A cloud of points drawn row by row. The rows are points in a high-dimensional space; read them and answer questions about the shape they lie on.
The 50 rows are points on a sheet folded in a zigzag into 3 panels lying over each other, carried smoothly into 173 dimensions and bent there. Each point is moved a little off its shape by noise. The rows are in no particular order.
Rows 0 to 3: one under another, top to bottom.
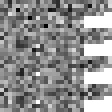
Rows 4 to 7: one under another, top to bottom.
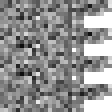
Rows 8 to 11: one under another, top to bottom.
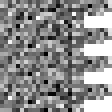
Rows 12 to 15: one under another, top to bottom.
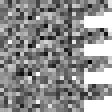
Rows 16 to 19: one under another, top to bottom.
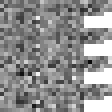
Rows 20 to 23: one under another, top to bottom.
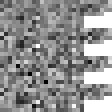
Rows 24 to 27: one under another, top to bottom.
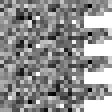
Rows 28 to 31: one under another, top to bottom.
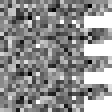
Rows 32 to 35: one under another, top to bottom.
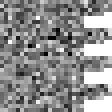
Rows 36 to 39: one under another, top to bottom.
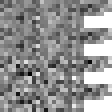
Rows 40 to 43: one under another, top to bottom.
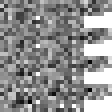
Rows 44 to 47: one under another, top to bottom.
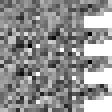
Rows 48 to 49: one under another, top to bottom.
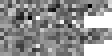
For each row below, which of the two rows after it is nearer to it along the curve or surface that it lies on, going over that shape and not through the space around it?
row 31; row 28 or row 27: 28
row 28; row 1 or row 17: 1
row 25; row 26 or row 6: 26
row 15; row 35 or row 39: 35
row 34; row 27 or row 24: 24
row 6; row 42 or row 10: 42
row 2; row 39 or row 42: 42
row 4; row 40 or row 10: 10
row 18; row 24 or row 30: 30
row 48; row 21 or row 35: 21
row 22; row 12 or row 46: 12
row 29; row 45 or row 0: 45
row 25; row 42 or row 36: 42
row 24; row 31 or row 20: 31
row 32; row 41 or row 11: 41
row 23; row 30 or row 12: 30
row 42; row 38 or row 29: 38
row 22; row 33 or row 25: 33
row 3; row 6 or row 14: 14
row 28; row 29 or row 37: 29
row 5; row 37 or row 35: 35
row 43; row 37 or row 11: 11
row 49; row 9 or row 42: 42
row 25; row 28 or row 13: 28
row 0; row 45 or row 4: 4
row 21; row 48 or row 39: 48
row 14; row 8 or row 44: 8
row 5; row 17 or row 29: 29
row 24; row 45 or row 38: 45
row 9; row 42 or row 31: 42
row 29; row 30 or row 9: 30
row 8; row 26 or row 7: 26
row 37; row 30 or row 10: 10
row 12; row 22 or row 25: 22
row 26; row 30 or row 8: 8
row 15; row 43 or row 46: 46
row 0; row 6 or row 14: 6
